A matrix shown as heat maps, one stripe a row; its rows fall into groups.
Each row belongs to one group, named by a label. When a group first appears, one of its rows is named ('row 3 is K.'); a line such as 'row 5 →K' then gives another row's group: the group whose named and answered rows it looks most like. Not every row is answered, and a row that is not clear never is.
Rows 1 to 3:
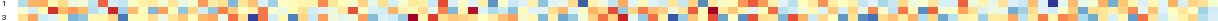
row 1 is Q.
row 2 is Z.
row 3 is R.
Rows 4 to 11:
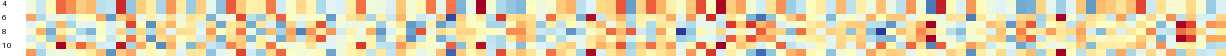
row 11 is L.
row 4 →Z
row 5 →Z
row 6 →L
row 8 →R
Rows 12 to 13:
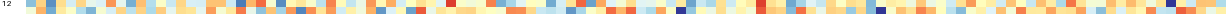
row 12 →Q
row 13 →R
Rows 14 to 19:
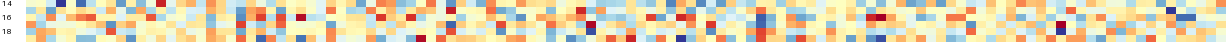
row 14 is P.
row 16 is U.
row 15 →Q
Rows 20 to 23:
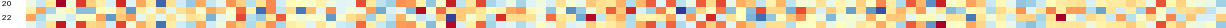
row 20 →Z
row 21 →R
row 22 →L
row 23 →Z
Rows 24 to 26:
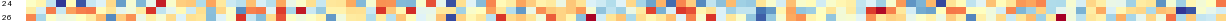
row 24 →P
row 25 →U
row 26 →L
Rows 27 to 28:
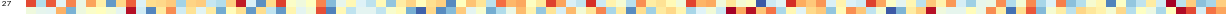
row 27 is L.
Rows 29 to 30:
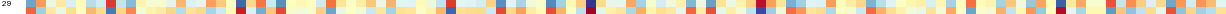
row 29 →Q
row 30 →L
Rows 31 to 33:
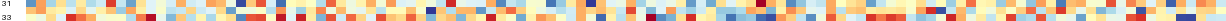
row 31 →Q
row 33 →U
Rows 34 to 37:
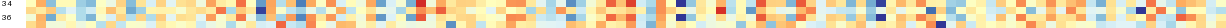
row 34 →R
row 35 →R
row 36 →R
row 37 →P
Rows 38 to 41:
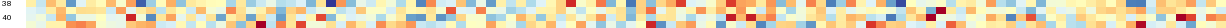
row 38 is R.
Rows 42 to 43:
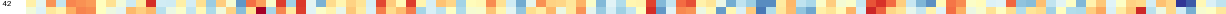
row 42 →U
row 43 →U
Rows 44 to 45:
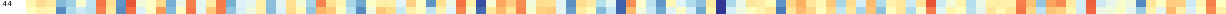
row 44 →P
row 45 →P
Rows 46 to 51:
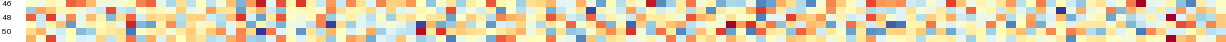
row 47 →Q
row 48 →L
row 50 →R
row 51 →L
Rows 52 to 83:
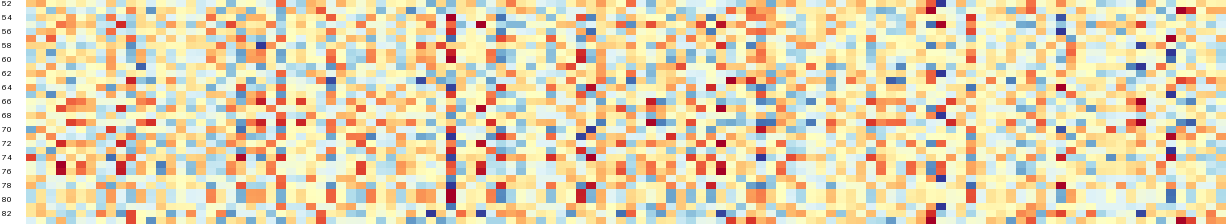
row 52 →P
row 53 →R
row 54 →Q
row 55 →Z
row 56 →Q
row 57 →L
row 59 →Q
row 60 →Q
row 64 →L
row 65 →Q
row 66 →U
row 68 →P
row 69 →U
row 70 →Q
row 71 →L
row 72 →Z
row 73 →Q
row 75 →Z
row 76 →Z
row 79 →Q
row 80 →Q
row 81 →P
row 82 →P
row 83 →R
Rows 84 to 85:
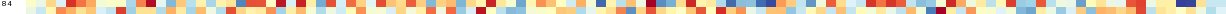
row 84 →U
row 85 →Z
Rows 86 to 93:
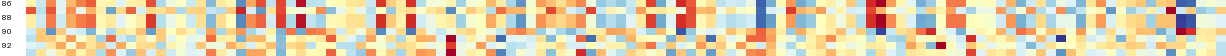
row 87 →L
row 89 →U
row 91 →Q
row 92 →Z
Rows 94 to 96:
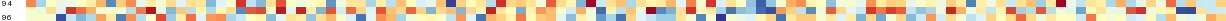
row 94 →L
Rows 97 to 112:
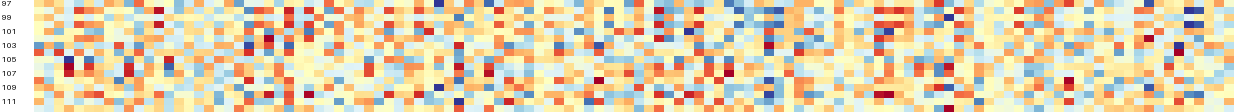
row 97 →P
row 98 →U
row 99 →P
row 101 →R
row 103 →Q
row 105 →P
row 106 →Z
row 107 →Z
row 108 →L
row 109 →P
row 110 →U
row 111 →L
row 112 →Z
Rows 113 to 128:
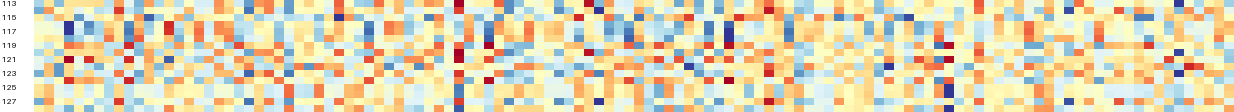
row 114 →Q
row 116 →P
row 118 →P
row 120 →Q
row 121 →Z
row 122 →R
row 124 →Z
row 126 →P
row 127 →Q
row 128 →P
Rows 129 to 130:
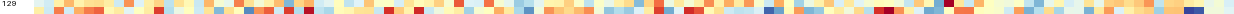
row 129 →Z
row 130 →U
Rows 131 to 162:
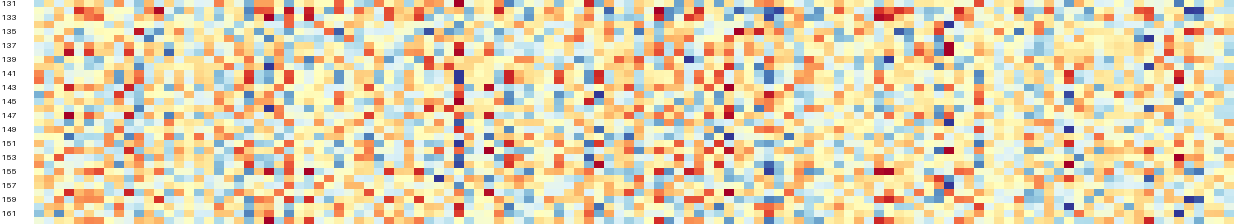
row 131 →Q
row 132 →U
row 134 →P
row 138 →Z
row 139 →R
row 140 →R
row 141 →L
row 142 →L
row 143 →Z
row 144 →Q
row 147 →Z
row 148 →P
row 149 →Q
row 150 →P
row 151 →L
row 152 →Z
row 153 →L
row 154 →L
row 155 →U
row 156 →P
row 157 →P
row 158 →Z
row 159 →U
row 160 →Q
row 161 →Q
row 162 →U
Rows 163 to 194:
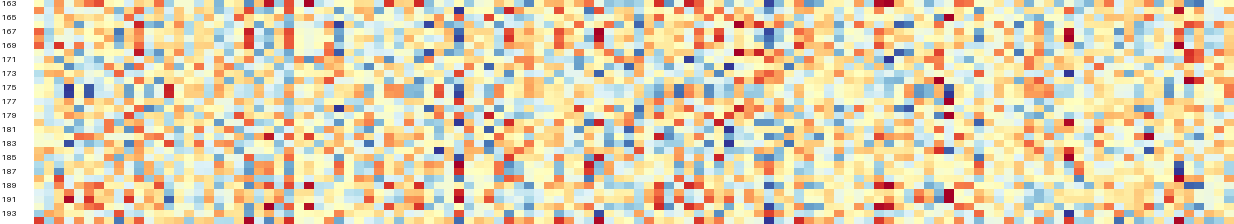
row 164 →L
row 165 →Z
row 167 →L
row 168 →L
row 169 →L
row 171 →R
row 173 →Q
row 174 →R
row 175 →P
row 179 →Z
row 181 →P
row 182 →U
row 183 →P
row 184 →P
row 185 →L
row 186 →Q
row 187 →Q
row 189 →U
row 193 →Q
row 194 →L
